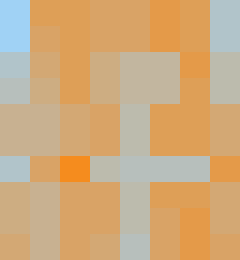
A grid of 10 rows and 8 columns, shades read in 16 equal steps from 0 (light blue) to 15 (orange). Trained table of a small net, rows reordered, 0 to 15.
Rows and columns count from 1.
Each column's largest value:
9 11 15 10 10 12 12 12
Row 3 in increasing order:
3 5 6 6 8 9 11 12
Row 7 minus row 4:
-1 2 4 -3 -2 -2 -7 7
